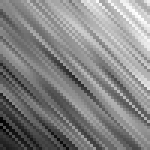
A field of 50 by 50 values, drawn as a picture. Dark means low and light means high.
The histogram is bell-shaped. The field climbs toward the top right. Neither half mirrors the other. The ninth with the highest average is the top right. Streaks slant down to the right. No single row or column stands out from its neighbours.
